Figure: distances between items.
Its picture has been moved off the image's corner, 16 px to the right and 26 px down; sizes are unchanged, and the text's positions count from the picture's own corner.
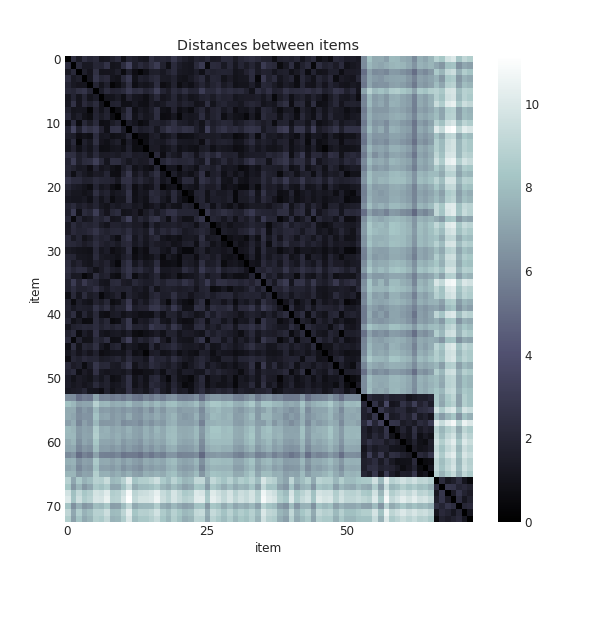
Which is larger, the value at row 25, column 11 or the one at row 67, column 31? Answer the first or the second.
the second
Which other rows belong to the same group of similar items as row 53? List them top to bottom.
54, 55, 56, 57, 58, 59, 60, 61, 62, 63, 64, 65
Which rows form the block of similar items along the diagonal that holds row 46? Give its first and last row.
0 to 52
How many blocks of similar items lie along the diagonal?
3
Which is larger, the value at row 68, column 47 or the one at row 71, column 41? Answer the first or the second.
the first
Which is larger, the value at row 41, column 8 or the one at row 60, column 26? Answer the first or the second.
the second
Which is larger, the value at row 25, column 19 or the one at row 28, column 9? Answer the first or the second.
the first
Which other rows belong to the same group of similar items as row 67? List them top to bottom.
66, 68, 69, 70, 71, 72
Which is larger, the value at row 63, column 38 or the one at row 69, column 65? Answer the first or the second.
the second
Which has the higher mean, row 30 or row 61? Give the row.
61
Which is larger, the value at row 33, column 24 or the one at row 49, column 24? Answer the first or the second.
the first
